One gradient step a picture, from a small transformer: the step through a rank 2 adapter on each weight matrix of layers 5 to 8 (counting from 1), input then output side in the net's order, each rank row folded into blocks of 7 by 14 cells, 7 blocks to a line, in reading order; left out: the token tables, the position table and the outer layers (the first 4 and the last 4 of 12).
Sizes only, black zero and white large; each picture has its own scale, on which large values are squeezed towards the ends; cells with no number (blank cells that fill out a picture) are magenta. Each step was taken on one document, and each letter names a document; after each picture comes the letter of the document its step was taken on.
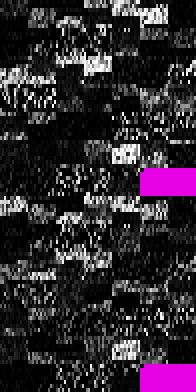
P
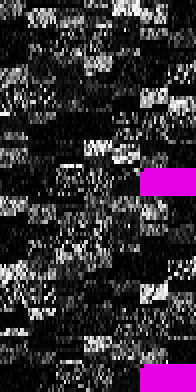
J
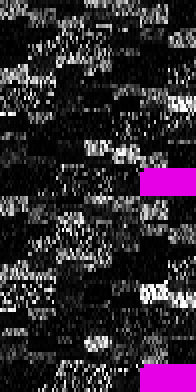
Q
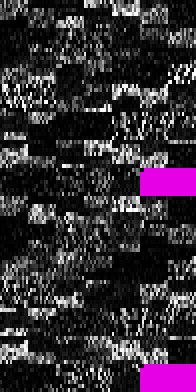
J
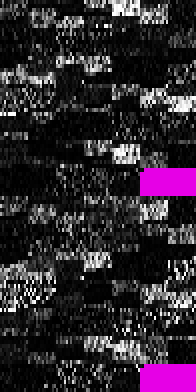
Q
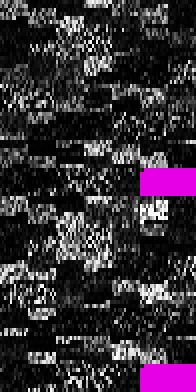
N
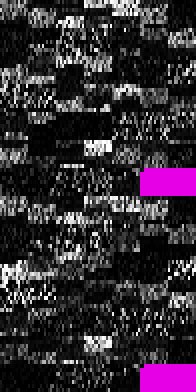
J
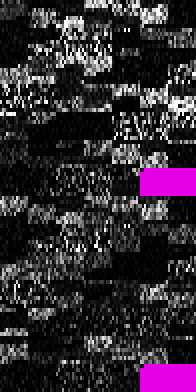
J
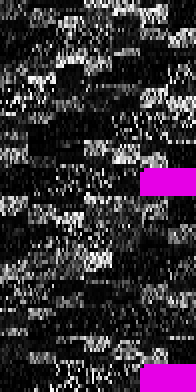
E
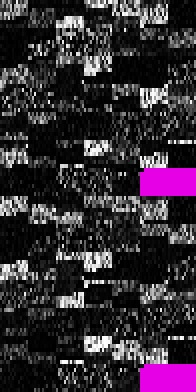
Q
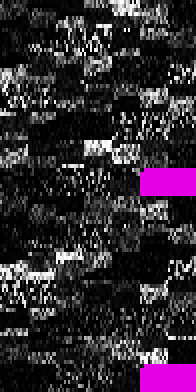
J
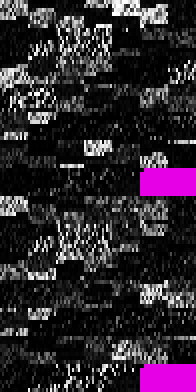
N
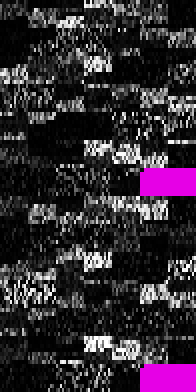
P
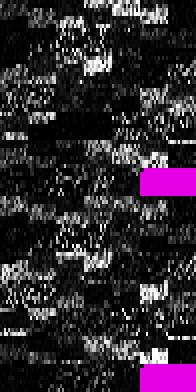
P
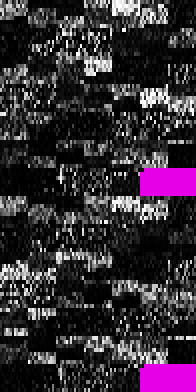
Q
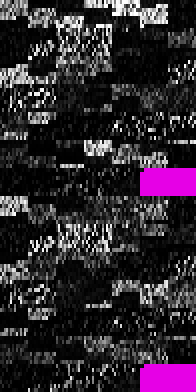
N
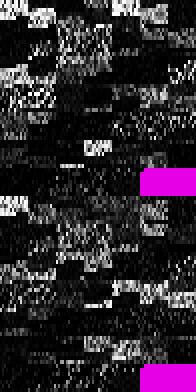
N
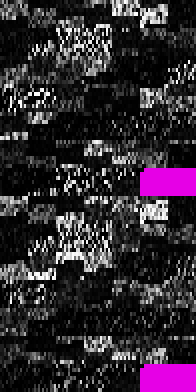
N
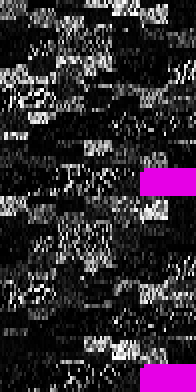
N
